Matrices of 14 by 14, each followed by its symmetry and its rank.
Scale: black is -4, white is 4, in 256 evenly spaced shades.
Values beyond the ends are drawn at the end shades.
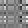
neither, rank one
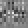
neither, rank two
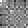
symmetric, rank three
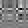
neither, rank one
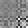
symmetric, rank two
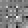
symmetric, rank two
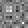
symmetric, rank two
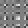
symmetric, rank one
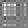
symmetric, rank one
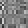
neither, rank two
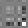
symmetric, rank one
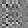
neither, rank two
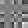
symmetric, rank one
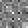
symmetric, rank three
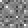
symmetric, rank three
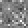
symmetric, rank three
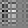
neither, rank one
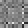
symmetric, rank two
